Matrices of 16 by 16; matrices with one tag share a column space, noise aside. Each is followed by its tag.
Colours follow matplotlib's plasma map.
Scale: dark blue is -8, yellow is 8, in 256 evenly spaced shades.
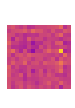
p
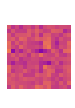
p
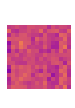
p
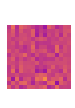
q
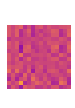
q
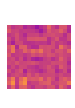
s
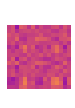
s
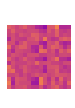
s
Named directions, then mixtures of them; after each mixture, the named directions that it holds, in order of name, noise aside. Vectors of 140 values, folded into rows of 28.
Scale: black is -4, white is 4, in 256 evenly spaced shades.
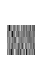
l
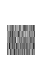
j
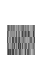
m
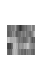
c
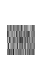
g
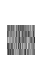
c, m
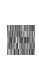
g, j, m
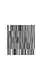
l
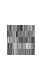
c, g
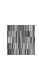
c, m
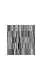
l, m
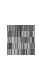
c, m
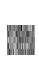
c, g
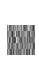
g, j, l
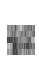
c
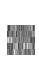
c, l, m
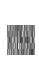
g, m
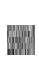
g, m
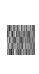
g, l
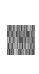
c, g, l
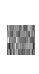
c, g, j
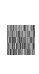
g, j, m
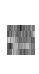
c
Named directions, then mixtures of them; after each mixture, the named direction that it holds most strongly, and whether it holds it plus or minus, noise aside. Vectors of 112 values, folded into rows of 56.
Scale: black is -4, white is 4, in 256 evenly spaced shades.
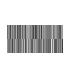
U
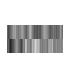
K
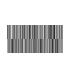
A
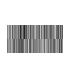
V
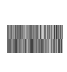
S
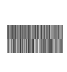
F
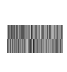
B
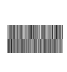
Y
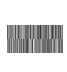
B, minus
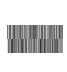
A, plus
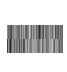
A, minus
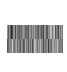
A, minus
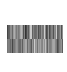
Y, minus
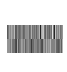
S, plus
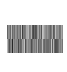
U, plus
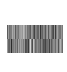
B, minus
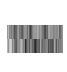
K, minus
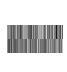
Y, plus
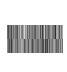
V, minus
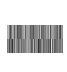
U, plus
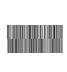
A, plus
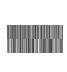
F, plus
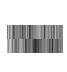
K, minus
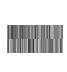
F, plus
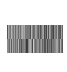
B, minus
